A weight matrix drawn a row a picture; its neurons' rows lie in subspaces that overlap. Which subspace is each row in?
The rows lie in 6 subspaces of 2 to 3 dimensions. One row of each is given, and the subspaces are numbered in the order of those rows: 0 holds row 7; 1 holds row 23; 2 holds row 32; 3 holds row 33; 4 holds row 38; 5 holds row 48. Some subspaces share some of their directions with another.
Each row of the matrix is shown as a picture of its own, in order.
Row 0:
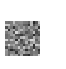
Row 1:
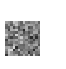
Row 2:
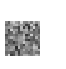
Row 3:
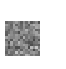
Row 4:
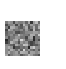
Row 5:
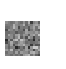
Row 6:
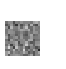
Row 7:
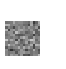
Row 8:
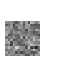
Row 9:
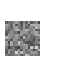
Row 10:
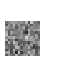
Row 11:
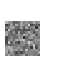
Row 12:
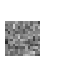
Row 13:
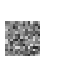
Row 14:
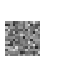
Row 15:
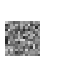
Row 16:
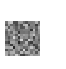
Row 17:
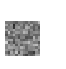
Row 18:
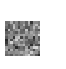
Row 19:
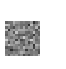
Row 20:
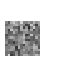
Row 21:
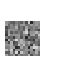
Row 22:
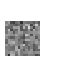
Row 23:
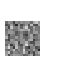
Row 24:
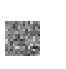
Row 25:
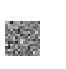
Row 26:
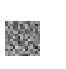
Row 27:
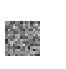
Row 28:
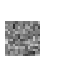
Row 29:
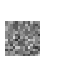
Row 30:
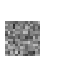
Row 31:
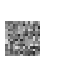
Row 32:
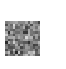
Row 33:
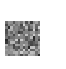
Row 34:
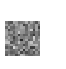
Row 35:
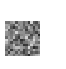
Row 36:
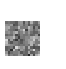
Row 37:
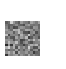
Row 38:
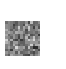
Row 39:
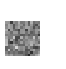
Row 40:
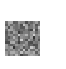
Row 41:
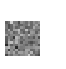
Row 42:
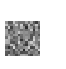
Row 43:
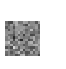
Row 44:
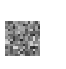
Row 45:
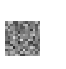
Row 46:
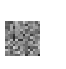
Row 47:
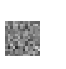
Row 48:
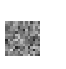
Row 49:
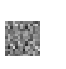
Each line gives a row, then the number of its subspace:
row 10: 2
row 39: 5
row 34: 3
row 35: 1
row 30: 2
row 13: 4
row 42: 1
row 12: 2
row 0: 0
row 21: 2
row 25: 5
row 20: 4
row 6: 1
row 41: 5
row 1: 5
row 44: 3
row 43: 3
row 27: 4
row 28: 2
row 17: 2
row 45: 3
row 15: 0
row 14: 0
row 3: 0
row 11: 0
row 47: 1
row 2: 4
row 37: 5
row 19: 0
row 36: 5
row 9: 0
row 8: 0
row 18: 5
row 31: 1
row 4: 1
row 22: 4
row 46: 3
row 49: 1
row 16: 3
